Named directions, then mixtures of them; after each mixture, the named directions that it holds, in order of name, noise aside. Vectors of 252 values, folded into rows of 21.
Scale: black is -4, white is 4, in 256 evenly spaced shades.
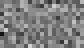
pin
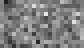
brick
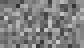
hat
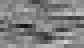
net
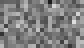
hat, pin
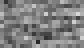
brick, net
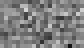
hat, net, pin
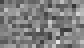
hat, net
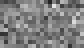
brick, hat, pin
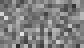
hat, pin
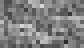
brick, net, pin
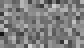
pin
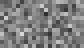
hat, pin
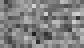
brick, net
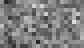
brick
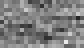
net, pin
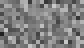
pin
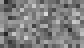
brick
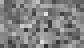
brick, hat, net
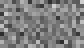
pin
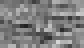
hat, net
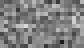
brick, net, pin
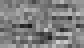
hat, net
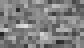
net, pin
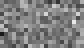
brick, pin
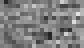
brick, hat, net
